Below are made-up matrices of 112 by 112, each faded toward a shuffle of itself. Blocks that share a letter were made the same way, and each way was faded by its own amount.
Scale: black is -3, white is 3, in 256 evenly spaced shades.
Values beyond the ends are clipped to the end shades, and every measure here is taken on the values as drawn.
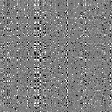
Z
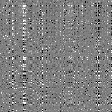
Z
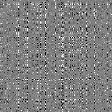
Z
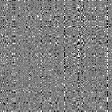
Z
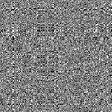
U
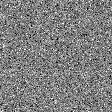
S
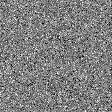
S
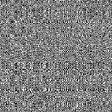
U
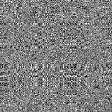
U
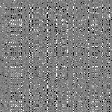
Z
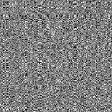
U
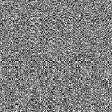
U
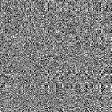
U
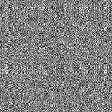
U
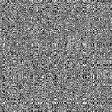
U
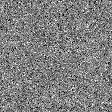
S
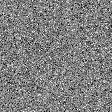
S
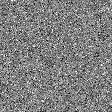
S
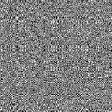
U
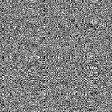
U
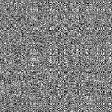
U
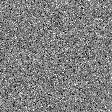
S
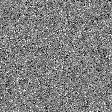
S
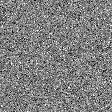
S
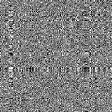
U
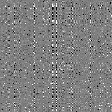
Z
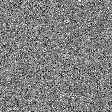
S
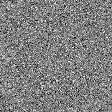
S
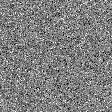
S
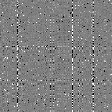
Z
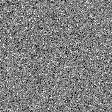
S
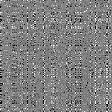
Z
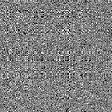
U
